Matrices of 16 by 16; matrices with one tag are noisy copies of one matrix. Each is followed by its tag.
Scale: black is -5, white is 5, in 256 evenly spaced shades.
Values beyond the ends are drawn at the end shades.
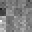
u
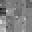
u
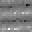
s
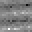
s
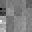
u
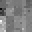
u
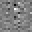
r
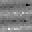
s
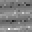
s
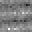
s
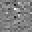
r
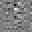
r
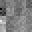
u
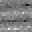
s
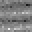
s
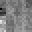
u
